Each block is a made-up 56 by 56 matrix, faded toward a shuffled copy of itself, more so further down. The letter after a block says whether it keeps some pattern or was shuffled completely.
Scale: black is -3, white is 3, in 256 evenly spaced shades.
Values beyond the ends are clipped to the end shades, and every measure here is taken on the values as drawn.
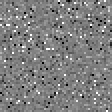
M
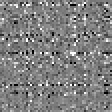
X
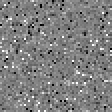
M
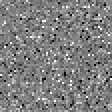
M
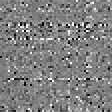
X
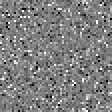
M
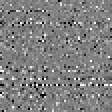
X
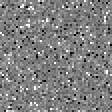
M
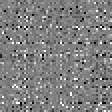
X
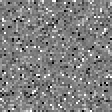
M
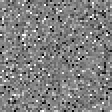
M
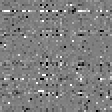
X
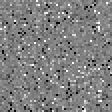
M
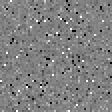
M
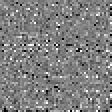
X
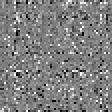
X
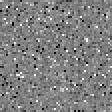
M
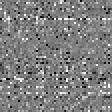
X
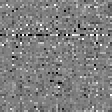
X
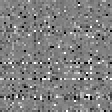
X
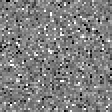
M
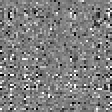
X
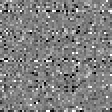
X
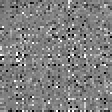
X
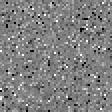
M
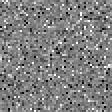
M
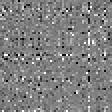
X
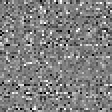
X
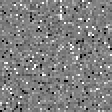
M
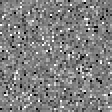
M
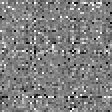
X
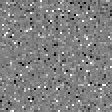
M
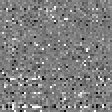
X
